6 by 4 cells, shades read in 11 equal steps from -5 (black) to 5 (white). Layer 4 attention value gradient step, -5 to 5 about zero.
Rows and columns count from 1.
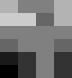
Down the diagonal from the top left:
2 3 0 -1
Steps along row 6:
up up down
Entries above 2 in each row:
0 2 0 0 0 0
